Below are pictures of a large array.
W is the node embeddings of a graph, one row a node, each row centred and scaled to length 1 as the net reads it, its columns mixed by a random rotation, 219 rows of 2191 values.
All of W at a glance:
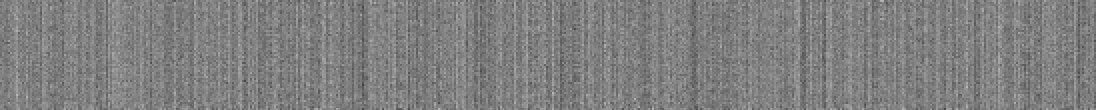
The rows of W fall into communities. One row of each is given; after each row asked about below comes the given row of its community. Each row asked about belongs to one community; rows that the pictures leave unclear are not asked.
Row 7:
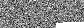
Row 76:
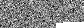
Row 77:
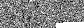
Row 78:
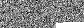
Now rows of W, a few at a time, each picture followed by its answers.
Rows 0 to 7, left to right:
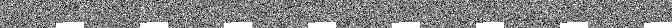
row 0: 76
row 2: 77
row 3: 77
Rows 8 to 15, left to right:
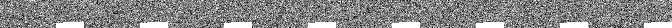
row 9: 76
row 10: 7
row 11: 76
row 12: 78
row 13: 77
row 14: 7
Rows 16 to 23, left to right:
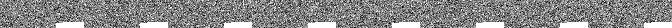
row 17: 77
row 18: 7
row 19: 78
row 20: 76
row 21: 78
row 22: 7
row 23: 77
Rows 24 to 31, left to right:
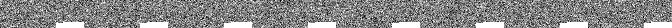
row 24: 76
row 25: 78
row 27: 77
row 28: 7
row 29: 78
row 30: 7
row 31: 76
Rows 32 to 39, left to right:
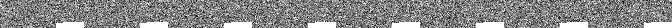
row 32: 7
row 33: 78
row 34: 7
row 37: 77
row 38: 7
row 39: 77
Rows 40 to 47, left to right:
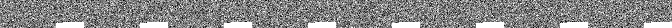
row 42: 78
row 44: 77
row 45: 78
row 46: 77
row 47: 7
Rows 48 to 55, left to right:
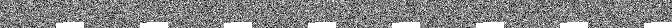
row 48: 77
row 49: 76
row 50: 78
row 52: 7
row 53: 7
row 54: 78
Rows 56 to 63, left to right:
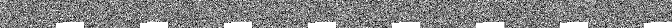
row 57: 76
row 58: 76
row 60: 78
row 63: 7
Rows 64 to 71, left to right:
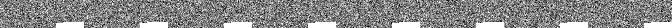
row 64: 7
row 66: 76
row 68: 77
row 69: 78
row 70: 77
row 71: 78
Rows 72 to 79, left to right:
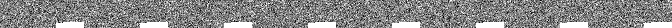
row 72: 76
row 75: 77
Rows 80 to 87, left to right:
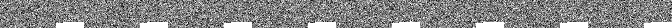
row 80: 77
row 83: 76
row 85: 7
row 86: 77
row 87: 78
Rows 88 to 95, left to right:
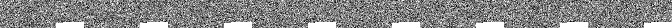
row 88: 77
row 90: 7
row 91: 76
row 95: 77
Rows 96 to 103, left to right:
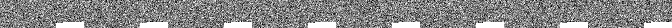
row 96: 7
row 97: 78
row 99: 7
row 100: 78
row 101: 76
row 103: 76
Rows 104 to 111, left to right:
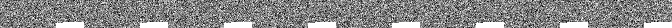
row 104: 7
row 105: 78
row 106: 7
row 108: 7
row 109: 7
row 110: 77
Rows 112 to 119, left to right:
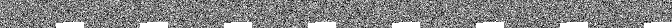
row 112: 77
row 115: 78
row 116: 7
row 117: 7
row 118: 7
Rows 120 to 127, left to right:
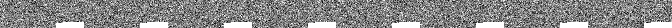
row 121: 76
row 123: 76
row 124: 77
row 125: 7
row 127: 76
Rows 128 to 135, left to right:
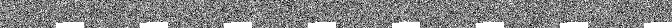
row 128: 78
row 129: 78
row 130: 7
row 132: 76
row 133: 76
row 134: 77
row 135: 78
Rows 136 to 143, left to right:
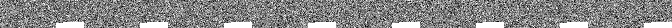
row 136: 7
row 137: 77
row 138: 7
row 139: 77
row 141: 78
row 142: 7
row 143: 7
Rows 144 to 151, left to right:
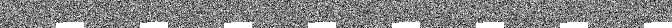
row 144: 7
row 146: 76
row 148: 7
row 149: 76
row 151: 78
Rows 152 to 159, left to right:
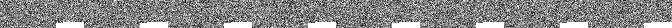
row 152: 76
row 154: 77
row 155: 78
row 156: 77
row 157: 78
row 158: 76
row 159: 78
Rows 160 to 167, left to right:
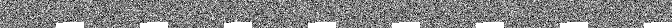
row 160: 7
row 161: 7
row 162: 76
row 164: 7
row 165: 7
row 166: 7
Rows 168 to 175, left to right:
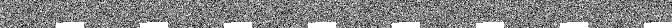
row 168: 77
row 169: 7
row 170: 77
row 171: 78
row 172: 77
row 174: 78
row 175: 77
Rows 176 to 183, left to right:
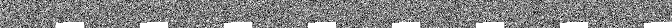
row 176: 78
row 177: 7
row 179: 77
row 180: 76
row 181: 77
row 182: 78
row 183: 7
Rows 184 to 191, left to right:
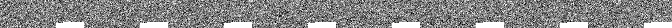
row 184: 76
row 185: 78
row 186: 7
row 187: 7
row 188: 76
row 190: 77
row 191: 76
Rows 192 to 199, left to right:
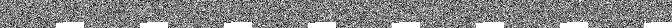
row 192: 76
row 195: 77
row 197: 78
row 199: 78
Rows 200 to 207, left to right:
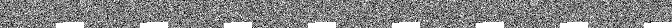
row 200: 7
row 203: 76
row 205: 7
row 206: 76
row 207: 77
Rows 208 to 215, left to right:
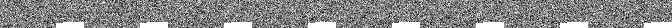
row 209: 78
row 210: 76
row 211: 76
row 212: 76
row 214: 7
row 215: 7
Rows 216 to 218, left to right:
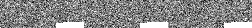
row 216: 77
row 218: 77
